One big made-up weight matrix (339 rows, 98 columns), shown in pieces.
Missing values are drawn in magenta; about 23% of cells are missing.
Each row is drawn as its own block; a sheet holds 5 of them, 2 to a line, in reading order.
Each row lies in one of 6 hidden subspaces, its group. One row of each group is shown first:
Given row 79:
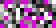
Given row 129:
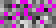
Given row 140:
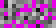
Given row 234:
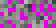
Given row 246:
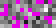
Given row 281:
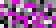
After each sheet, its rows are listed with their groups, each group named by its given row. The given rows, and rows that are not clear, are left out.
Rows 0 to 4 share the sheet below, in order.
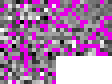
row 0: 129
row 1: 234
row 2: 281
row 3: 79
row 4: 140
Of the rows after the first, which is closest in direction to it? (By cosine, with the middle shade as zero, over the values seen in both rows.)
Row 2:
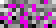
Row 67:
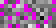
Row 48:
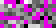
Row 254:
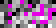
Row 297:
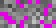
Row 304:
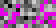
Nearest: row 297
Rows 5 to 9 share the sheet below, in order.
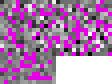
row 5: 234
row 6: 281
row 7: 246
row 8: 246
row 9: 246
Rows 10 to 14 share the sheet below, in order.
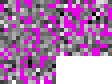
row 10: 281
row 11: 234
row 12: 281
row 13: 281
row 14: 234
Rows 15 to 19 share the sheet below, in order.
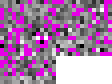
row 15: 246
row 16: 246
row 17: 246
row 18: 79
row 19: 129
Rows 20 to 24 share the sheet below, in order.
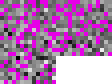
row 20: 246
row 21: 246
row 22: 79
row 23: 79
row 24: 246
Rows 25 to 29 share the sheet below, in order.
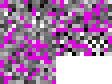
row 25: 234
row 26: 281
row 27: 281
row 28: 234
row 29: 140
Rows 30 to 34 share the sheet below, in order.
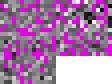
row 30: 281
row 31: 129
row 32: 234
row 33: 281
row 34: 79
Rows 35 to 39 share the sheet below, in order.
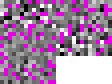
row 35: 129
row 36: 246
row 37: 281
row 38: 79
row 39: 140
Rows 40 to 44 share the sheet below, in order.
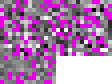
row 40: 129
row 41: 246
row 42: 129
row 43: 79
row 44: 246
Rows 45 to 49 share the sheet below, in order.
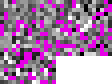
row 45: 140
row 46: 234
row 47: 140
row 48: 234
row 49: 79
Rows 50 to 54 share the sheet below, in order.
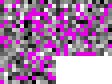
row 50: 129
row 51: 129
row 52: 129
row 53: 281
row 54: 281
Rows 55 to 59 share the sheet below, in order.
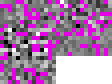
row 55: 129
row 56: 79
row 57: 79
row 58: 234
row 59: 246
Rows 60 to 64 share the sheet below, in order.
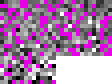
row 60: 281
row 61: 234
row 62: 129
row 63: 246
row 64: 129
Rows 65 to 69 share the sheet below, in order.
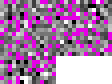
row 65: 129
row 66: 246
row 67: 234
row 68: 79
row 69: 129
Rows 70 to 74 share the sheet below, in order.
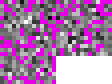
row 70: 140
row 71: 246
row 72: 246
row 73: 140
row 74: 140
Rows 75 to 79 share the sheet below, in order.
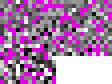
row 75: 246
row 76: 140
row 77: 129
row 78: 234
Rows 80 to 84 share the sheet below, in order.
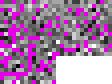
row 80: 234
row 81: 246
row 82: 281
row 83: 281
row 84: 140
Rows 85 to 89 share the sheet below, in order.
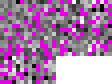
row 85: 246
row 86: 246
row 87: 129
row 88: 234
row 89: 79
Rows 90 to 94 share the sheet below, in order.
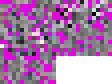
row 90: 79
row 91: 234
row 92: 246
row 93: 79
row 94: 140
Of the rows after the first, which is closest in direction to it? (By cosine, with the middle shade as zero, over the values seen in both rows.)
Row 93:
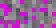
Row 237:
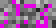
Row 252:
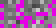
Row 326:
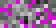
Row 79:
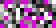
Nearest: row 326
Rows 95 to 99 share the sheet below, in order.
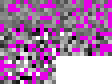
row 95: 129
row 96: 281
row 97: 246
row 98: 140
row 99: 129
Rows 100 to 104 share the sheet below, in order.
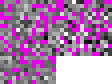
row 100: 129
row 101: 234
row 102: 246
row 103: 79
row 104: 79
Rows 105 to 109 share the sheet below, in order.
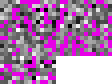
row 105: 246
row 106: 281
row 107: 246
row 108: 129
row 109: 129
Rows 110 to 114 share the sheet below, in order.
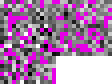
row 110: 234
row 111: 129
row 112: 129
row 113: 140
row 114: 140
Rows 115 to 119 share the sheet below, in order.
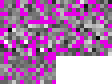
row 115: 234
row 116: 234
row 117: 79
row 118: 129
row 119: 234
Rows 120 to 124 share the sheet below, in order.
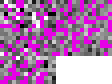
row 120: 79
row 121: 281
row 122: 140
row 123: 234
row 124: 246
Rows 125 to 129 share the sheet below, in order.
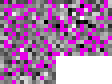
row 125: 79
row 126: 140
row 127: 281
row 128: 79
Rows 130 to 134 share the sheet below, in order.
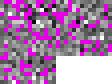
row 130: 129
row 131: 281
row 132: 234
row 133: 246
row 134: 234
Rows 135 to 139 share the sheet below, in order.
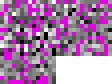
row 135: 281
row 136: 140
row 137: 246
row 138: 281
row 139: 246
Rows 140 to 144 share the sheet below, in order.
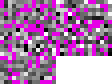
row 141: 281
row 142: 246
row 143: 79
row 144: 79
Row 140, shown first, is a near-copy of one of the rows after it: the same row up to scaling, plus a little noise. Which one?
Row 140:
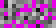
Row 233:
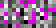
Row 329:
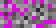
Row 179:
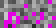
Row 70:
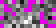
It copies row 329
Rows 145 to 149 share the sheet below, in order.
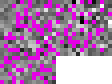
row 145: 246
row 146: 246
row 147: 129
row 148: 129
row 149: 79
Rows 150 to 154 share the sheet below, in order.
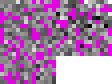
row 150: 246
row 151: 281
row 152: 234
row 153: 79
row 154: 246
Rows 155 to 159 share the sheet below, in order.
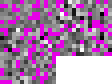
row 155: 129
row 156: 79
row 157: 234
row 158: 246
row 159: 129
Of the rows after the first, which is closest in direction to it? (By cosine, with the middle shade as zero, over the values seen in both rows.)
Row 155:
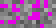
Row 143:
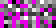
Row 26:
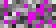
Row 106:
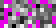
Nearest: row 26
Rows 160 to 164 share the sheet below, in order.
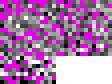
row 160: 140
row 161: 140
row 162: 281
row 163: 129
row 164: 246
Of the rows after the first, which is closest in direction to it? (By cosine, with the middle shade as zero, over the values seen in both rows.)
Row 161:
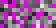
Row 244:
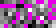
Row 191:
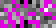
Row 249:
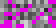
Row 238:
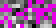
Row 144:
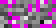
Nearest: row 191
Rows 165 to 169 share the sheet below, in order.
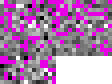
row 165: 234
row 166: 281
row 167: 246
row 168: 246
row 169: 234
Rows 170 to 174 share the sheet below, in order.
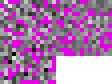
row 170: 79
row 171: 234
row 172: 234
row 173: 234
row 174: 79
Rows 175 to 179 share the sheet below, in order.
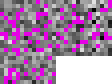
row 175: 129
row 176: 246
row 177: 129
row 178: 246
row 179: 140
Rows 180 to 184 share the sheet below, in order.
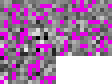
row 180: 129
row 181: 129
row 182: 246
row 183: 234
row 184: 281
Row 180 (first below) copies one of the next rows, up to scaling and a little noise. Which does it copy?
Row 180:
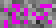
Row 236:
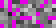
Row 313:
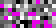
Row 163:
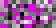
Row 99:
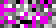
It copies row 236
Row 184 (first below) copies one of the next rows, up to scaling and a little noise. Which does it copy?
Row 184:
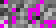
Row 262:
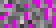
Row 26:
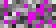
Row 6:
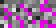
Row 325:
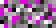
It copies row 6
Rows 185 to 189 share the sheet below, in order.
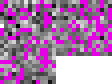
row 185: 140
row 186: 129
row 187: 79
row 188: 246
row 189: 281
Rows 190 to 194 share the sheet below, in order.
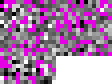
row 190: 281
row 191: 129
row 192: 246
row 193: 140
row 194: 140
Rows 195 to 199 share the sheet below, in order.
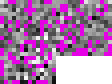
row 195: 281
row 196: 281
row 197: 246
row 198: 281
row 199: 246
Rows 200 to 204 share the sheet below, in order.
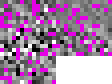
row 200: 246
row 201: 234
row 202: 140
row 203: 79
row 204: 79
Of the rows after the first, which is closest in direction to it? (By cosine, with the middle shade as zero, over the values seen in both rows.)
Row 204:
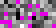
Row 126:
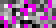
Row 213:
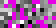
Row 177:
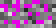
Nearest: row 177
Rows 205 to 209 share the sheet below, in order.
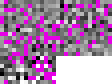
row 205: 281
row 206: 140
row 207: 234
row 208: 281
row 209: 246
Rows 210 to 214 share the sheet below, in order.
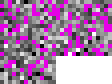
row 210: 234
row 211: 129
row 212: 140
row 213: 281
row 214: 281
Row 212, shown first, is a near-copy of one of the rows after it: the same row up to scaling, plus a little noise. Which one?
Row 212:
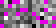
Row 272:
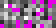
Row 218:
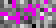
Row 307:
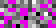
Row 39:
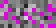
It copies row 218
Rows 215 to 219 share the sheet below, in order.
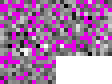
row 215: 281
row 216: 79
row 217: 129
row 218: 140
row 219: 281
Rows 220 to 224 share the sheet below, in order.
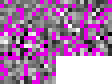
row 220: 281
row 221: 234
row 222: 140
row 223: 129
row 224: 129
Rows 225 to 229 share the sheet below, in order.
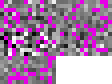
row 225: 281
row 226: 234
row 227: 140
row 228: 129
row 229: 79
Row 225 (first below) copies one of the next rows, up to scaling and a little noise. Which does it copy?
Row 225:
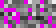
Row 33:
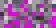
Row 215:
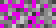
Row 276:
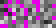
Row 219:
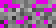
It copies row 33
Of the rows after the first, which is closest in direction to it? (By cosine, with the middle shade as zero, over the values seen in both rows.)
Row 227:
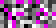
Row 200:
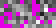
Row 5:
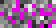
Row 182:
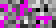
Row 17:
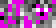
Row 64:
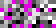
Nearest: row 17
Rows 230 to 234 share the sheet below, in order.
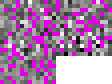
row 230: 129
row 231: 79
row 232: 129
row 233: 140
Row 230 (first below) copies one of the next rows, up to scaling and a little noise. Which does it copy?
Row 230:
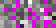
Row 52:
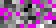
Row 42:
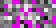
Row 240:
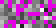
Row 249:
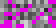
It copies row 240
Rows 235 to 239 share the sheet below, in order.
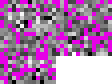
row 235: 129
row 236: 129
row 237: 246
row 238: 140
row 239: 234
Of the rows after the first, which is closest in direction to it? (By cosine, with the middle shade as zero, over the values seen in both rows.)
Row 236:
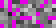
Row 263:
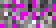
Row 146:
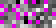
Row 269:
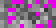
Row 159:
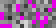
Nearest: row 159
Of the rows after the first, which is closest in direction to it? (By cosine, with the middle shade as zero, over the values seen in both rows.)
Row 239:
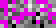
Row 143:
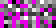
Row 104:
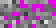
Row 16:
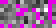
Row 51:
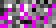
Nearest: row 51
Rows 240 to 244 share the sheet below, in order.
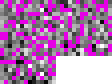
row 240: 129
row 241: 79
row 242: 129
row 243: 129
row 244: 234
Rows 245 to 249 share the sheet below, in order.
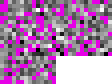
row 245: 246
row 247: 129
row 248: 281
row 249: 129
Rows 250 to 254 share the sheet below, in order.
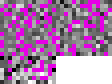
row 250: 234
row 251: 79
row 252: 246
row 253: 140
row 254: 281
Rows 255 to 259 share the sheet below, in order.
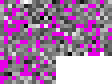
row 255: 234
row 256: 234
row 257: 234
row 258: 234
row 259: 129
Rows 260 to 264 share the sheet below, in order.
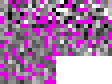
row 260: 129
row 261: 281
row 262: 281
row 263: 234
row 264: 79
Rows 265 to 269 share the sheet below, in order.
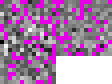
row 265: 281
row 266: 281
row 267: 281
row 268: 129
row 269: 129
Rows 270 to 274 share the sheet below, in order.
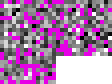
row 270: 140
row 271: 140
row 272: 140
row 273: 129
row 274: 140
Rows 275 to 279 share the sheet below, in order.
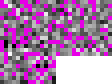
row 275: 79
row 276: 281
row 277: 140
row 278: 129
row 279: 246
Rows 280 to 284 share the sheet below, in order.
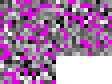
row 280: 79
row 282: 79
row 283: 79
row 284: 129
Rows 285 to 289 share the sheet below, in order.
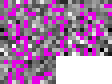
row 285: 246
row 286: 79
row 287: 281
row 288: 79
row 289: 234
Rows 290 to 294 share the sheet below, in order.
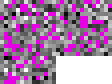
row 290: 79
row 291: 129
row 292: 129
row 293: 281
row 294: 79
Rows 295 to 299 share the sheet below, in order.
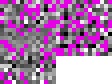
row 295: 246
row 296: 129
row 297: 234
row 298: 129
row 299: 234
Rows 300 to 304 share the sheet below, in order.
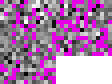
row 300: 246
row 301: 140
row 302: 140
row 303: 234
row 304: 79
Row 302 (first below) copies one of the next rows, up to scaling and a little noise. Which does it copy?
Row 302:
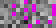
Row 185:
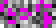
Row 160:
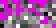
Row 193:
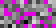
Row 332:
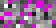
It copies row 193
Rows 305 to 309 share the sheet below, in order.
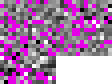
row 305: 281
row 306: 129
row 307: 140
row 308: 246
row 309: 79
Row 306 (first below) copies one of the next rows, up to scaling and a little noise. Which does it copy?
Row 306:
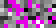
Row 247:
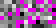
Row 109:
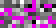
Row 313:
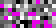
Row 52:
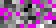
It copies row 52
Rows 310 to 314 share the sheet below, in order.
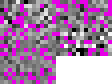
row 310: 234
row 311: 129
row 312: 234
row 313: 129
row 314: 79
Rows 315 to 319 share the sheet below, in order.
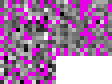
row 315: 129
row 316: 79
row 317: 246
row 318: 129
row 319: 140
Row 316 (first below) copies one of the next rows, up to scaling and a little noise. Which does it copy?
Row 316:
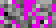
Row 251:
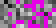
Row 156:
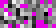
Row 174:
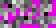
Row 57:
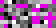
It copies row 57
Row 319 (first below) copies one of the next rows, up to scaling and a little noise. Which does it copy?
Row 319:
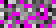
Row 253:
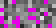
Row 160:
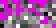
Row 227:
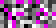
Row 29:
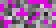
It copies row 253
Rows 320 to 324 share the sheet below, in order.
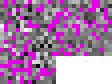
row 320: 140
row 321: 129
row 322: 234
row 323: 79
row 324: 246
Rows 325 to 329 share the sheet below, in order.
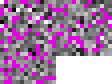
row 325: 281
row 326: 246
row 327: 140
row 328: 129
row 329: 140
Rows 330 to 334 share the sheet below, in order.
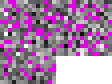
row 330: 79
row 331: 140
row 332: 140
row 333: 129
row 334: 234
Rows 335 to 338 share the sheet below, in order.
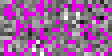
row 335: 79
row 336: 129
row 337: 234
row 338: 234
